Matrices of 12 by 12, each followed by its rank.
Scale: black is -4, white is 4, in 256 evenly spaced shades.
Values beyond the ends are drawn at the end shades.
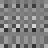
one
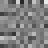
two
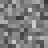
full rank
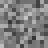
full rank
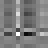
one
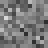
full rank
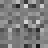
two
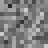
full rank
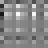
one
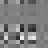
one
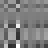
one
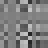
one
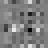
two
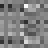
two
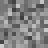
full rank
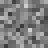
full rank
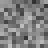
full rank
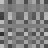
one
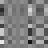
one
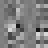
two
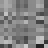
two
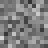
full rank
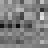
two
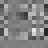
two
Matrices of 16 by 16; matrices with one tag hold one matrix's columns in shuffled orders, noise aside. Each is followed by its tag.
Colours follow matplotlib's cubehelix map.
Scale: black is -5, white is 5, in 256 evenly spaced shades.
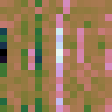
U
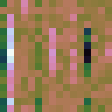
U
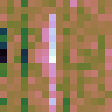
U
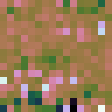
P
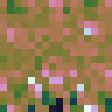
P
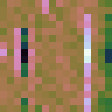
U
